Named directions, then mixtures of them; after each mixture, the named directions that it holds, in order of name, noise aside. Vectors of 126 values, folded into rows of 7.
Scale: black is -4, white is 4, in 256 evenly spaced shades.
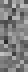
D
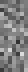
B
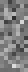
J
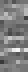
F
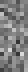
B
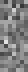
D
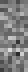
B, F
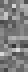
D, F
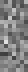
D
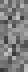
B, D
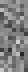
B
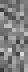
B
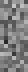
D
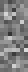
F, J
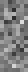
J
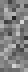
J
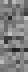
D, F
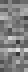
B, F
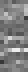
F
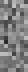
D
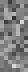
J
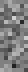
B, J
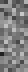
B, D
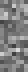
D, F
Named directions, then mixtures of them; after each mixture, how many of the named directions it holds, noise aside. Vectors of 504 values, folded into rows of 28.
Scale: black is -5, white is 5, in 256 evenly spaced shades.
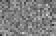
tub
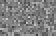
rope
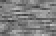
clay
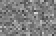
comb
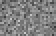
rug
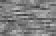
one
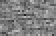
three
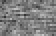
two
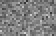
three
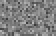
one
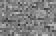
three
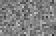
two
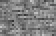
two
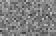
three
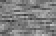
one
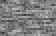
two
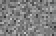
one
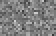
two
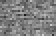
three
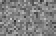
two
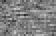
two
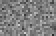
two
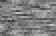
one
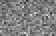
three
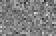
two
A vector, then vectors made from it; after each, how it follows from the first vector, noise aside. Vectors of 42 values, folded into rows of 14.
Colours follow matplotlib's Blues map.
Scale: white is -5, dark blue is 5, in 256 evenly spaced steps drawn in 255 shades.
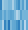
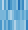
reversed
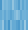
shrunk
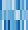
scaled up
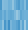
shrunk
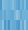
shrunk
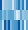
scaled up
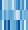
scaled up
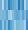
reversed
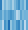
copied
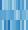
copied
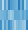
reversed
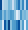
scaled up
